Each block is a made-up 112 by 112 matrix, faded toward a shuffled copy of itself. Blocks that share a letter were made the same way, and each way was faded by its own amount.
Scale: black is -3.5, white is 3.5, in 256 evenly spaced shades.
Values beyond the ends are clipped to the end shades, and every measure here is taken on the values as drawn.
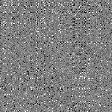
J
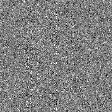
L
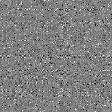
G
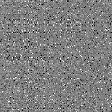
G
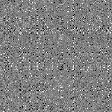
J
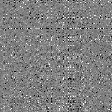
J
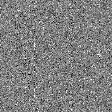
L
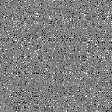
G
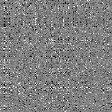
J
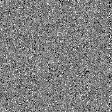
L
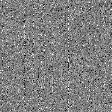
L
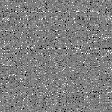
G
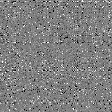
G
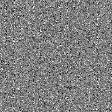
L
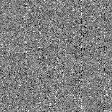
L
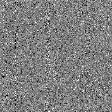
L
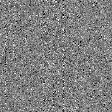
L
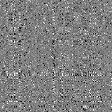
J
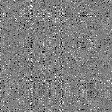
J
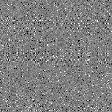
G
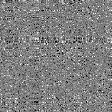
G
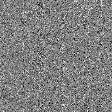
L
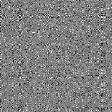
J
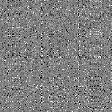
J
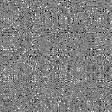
G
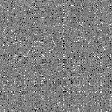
J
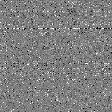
G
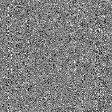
L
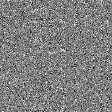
L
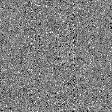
L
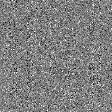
L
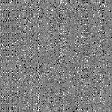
J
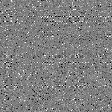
G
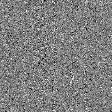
L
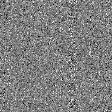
L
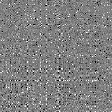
J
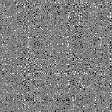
J
